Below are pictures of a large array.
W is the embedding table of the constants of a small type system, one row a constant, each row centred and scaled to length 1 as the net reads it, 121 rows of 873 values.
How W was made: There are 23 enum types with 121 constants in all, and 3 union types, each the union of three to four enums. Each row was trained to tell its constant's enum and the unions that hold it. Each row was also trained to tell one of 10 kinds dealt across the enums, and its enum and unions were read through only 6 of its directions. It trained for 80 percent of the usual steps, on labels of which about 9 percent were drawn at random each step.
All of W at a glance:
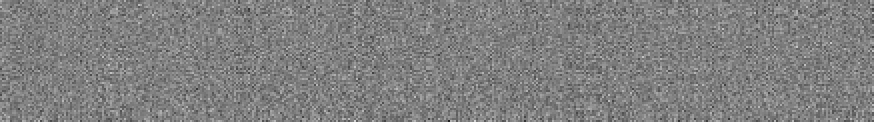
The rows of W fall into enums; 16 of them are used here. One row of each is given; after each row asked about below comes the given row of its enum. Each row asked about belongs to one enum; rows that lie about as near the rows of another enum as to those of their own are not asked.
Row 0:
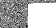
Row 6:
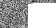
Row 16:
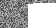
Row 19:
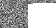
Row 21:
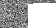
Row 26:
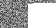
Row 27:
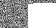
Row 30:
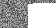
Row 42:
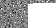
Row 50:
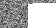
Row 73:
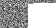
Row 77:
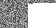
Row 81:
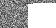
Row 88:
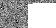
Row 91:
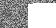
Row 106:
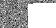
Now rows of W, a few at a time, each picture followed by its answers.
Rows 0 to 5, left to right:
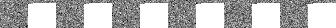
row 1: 27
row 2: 77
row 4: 21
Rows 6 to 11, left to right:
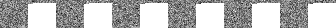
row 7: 81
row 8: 88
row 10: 26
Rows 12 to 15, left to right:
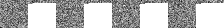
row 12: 73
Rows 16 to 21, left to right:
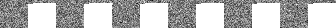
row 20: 50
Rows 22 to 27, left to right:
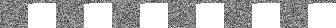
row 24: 6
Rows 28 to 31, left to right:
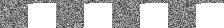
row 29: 73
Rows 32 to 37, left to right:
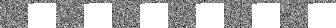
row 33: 88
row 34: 81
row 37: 19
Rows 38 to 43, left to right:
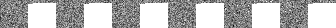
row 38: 81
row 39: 77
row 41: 77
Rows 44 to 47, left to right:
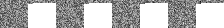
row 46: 27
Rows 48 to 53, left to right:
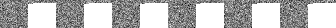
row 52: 19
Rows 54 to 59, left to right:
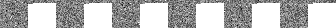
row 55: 27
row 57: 16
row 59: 88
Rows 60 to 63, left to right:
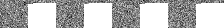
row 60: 19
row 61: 73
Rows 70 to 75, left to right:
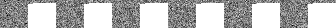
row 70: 16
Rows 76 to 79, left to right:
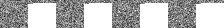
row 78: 91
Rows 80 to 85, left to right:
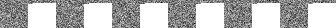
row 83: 16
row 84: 21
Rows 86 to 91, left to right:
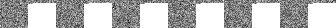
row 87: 91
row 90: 50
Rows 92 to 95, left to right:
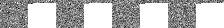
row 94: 21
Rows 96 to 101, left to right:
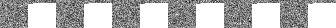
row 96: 88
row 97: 6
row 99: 88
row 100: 77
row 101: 50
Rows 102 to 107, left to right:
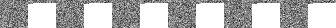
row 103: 19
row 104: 73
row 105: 0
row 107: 42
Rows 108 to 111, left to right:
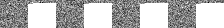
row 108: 16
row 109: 19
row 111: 81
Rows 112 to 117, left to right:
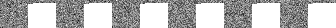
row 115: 42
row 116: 27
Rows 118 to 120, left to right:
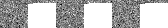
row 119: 91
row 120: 27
